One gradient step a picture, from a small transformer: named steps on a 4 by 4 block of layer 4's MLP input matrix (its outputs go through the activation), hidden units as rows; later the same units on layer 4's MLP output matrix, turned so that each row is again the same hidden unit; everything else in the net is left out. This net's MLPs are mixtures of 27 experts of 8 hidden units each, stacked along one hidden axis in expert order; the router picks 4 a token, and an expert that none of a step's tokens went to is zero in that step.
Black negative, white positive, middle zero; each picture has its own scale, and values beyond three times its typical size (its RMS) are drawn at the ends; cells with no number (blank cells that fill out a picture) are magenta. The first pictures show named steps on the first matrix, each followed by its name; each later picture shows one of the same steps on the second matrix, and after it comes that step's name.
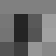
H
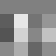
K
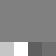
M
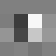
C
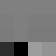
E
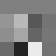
K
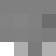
H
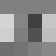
C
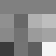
E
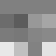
H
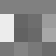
C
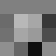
K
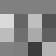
K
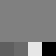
M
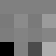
H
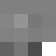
H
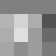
C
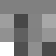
E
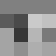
C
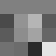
K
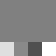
M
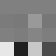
H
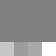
M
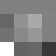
E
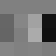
C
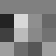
K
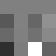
E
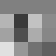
K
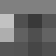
K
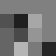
E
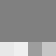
M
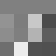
K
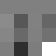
E
